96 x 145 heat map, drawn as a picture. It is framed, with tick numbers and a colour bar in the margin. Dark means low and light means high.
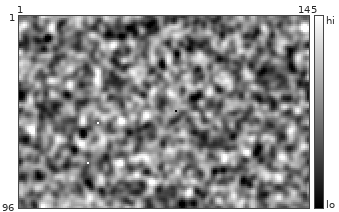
Seam: none. Grain: blotchy. Histogram: bell-shaped. Stripes: none. Lone odd cells: 3, 2 higher and 1 lower than their neighbours.
